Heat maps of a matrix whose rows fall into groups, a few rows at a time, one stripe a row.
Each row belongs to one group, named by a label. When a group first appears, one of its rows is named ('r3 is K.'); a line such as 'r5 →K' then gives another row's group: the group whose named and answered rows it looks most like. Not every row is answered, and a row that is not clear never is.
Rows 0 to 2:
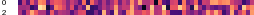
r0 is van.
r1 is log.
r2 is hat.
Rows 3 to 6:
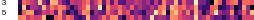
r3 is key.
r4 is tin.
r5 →tin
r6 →log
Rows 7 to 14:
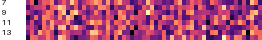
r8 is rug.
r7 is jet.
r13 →jet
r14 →key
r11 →jet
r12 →log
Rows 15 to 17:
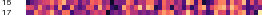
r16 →van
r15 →rug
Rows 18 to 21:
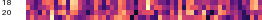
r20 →log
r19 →log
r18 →log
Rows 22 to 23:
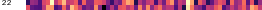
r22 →rug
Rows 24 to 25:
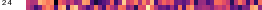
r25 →log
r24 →hat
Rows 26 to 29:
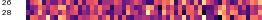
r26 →tin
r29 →key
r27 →rug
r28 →rug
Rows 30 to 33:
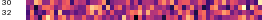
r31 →jet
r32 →van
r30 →rug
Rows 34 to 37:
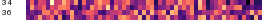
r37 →van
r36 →hat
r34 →rug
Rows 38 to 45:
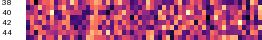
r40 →log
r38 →jet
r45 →van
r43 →tin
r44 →jet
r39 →rug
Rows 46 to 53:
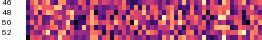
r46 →key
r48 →hat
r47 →hat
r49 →tin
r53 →tin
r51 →hat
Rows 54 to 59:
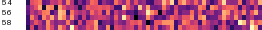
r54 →tin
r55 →van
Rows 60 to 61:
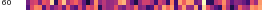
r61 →tin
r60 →log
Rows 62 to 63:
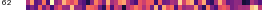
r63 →tin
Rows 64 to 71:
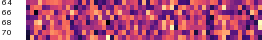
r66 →jet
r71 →tin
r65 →tin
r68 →rug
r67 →van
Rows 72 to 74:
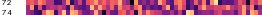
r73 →van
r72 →jet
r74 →log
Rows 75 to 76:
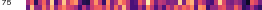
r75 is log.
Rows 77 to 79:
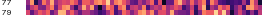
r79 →hat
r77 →jet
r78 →hat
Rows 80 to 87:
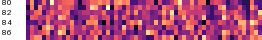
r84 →tin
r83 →key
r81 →tin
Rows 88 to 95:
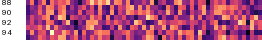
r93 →hat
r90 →van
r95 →rug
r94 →rug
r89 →van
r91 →key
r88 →jet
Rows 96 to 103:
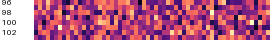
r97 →van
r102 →tin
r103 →van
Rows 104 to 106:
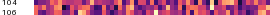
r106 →log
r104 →hat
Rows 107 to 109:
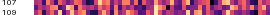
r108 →key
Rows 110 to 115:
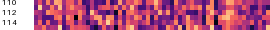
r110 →van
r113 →van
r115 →log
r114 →van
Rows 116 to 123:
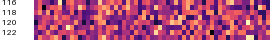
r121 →key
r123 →key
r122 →rug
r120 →tin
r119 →hat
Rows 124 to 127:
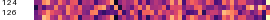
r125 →tin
